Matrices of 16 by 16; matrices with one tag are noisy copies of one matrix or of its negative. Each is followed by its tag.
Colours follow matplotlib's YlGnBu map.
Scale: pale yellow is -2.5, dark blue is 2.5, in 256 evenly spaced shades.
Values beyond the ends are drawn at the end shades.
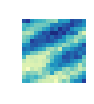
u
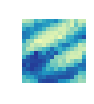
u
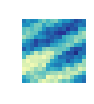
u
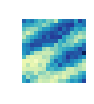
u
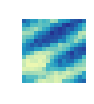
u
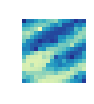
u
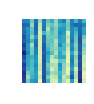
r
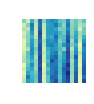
r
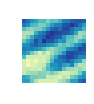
u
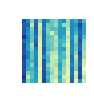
r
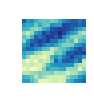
u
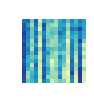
r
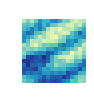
u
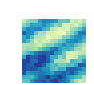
u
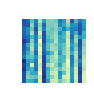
r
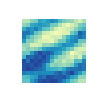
u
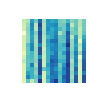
r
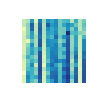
r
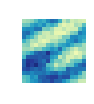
u
